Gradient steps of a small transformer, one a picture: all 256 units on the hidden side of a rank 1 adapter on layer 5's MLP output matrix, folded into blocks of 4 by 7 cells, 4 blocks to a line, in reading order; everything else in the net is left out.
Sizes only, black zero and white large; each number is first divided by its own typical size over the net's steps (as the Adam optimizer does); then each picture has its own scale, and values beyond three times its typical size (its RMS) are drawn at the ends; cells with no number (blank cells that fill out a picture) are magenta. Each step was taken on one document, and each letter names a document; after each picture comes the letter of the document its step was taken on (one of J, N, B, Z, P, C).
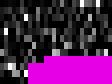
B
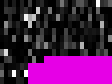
B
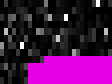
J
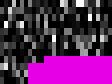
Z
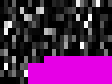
B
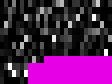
B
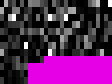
J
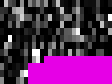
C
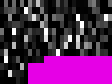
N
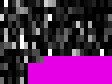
J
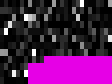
B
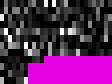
J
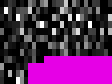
C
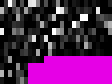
C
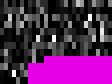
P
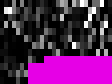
Z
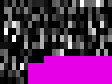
Z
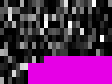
Z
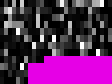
Z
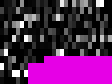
Z
